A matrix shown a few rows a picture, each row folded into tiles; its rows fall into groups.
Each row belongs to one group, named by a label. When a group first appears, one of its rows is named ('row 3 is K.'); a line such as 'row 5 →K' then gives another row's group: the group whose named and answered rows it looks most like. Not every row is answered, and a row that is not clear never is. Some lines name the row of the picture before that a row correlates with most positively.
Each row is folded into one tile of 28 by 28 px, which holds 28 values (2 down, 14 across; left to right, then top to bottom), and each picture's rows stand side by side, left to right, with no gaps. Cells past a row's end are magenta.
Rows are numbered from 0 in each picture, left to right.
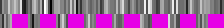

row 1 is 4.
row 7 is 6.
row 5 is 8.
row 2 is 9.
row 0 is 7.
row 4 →8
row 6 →8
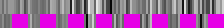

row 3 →7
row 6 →4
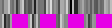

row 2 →4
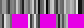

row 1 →8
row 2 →7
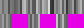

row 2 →8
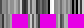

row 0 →7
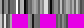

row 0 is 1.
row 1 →4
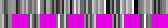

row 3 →7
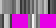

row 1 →9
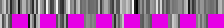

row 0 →8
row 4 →7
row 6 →9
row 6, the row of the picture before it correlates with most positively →1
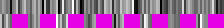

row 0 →8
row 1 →4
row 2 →1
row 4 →7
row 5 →9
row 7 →9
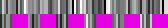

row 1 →4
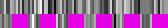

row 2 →8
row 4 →7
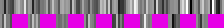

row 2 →4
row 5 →9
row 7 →4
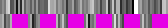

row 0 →6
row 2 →8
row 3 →6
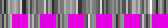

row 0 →7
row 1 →1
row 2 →7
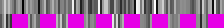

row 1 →8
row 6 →1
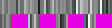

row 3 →9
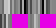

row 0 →6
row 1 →4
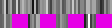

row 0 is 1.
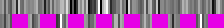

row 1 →6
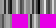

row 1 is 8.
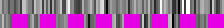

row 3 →4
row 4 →6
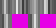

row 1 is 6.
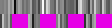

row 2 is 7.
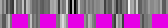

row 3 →9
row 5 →7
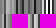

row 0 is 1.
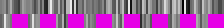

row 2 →9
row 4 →1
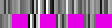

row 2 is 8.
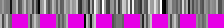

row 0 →8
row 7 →7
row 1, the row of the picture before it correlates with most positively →0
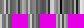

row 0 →8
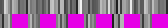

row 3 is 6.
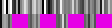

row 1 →4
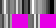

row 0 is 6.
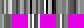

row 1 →1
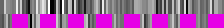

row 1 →7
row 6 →1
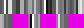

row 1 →9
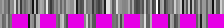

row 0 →9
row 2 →9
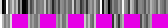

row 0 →1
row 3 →1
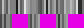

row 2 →7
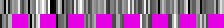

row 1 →7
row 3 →7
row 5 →8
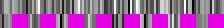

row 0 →7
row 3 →9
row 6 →1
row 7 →4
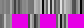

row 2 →6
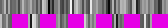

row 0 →8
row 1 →9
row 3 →1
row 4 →6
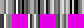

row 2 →4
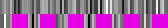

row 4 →8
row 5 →1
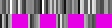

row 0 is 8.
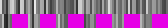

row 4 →1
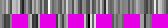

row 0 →4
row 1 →6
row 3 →4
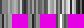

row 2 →9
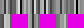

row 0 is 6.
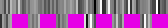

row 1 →6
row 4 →1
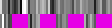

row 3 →8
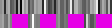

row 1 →9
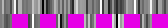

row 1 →4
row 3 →1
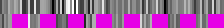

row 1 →1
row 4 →1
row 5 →1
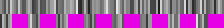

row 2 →7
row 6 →1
